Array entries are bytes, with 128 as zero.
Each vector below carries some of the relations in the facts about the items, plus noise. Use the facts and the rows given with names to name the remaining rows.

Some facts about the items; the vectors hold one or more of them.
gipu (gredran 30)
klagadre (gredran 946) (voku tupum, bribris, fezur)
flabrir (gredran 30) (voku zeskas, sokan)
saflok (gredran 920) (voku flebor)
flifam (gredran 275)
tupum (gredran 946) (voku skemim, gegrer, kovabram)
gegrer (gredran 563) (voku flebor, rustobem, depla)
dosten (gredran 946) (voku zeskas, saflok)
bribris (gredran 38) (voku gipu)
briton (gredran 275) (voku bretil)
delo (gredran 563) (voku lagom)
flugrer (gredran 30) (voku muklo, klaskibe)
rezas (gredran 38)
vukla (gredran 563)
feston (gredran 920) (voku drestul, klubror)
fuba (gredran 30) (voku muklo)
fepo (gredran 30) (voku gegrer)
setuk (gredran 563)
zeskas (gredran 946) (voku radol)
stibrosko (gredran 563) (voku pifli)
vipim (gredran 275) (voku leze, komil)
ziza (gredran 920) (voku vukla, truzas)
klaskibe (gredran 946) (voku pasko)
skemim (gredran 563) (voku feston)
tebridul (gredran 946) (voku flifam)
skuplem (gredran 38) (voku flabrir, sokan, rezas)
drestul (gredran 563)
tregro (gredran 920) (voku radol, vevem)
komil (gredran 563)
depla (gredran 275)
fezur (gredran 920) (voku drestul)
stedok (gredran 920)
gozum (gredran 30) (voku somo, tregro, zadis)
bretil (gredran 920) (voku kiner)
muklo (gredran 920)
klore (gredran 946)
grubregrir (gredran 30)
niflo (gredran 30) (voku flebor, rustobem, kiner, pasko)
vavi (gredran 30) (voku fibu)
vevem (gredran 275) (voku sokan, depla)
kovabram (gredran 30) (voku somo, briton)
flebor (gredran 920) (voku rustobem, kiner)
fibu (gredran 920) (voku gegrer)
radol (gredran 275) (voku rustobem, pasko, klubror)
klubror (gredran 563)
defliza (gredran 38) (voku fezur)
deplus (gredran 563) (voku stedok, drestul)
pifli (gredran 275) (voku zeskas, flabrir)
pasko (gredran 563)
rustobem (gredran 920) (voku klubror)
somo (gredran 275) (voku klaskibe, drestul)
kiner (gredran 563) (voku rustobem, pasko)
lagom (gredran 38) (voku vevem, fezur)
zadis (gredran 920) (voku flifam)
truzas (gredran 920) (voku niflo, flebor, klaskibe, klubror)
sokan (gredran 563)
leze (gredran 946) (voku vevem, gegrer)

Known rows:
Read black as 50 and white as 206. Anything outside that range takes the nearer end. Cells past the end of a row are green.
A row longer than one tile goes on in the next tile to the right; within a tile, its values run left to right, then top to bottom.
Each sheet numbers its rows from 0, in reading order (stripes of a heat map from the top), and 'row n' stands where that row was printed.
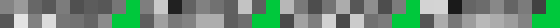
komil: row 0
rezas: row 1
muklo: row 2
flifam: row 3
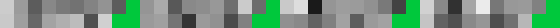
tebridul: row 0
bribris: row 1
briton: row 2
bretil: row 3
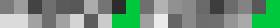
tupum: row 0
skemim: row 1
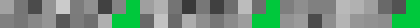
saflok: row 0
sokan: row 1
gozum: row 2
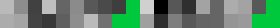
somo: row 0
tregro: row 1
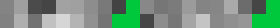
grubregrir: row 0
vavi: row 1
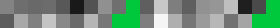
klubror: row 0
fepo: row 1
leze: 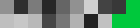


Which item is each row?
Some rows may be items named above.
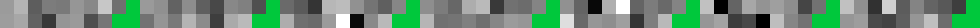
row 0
bribris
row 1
stibrosko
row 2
niflo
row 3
truzas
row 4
flebor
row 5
fezur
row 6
somo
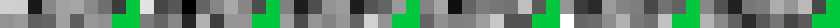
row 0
briton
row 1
vevem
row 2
rustobem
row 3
rezas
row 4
klaskibe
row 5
defliza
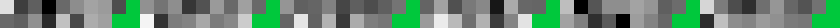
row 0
vevem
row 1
zeskas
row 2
drestul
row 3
gegrer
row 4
fezur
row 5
depla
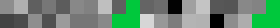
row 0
skuplem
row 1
kiner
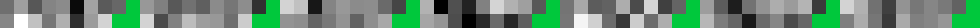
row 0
gegrer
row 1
dosten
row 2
briton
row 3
lagom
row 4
fibu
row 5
defliza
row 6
vipim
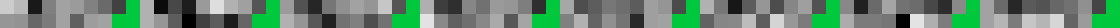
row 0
briton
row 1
lagom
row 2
defliza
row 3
klagadre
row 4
delo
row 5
stedok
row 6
feston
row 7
klore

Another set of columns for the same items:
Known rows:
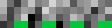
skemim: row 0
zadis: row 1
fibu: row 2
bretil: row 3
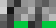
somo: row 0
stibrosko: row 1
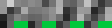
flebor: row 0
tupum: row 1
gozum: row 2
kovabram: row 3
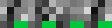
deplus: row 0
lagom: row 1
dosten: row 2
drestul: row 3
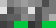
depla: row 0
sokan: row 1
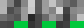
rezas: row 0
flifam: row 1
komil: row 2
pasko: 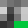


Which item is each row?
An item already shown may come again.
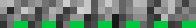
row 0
bretil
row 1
kiner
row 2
rustobem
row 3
flifam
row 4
tebridul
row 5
defliza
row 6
skuplem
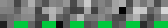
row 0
tupum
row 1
bribris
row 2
gegrer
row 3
briton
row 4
feston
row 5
klaskibe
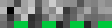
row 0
fezur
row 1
flifam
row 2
flabrir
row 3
zeskas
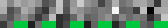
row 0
radol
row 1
fepo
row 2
flifam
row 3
tupum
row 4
vevem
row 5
fezur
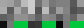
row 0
tregro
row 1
pifli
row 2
leze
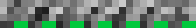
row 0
skuplem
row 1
niflo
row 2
klore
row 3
bretil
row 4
truzas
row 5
bretil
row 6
klagadre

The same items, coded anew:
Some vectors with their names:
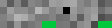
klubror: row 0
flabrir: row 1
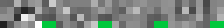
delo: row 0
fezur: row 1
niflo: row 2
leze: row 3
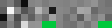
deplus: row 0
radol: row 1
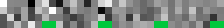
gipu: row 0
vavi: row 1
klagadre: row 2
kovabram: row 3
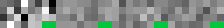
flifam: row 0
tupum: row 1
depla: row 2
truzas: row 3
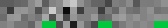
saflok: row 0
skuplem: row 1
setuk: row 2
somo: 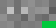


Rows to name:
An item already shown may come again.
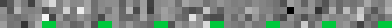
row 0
fibu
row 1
briton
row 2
leze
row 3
lagom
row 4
radol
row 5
dosten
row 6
bretil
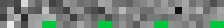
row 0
zadis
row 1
fepo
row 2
feston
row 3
zeskas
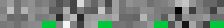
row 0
somo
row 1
zadis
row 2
vevem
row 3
skuplem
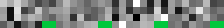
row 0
rezas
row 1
klagadre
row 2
tebridul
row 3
pifli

